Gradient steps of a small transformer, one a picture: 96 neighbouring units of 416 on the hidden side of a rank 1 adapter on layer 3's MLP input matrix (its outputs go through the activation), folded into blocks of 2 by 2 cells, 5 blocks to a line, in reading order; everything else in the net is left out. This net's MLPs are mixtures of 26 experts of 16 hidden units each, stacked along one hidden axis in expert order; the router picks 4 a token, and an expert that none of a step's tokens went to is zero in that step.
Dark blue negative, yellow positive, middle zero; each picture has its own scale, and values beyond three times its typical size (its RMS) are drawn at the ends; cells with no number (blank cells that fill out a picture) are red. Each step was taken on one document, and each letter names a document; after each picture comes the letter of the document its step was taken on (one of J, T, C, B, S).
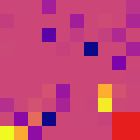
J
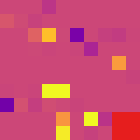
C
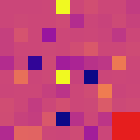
J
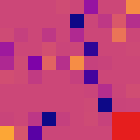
J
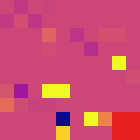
C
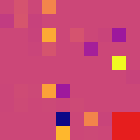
C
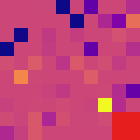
J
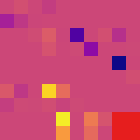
C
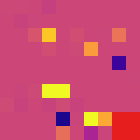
C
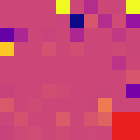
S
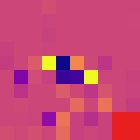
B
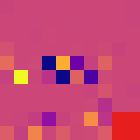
B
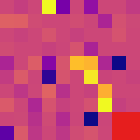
J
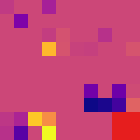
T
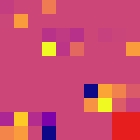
T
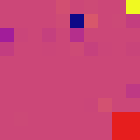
S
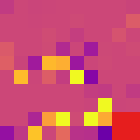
B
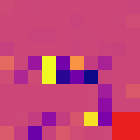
B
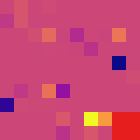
C
